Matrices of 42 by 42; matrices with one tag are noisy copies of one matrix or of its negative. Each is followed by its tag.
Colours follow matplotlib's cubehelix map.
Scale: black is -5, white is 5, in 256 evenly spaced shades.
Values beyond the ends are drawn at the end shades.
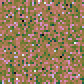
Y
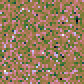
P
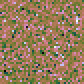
P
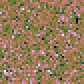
P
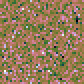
P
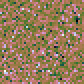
P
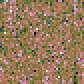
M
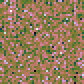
M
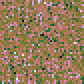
Y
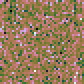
M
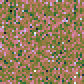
M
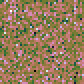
M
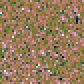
P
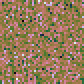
Y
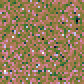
P
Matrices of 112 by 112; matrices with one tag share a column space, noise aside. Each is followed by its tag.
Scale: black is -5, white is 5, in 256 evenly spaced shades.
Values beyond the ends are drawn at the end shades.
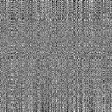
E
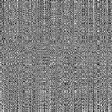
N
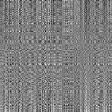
N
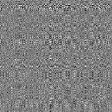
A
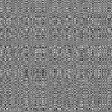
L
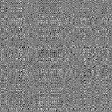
L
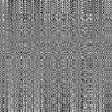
E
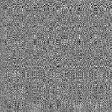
A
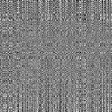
E
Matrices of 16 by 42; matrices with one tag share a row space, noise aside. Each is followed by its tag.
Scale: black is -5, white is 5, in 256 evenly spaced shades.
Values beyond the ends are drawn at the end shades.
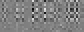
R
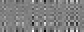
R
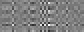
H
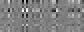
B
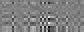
H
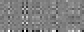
B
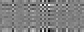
H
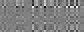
R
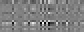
H
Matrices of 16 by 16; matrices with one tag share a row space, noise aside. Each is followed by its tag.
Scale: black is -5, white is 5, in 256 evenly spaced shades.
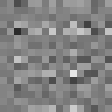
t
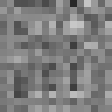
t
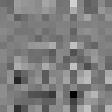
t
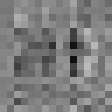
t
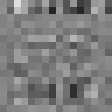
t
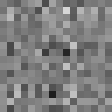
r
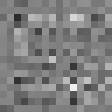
t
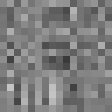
r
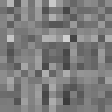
r
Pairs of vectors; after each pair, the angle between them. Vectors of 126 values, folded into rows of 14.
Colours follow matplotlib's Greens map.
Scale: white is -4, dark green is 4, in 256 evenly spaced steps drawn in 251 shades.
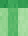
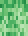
partly aligned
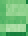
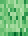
partly aligned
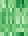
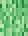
partly aligned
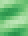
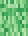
orthogonal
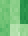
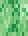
partly opposed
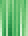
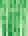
nearly parallel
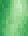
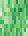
partly opposed
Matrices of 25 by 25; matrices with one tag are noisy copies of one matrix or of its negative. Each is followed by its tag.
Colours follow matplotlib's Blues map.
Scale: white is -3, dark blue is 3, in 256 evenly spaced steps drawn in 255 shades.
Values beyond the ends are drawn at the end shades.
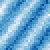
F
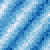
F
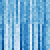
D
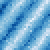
F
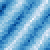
F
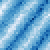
F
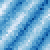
F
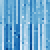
D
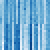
D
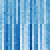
D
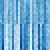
D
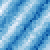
F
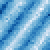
F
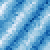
F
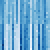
D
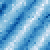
F
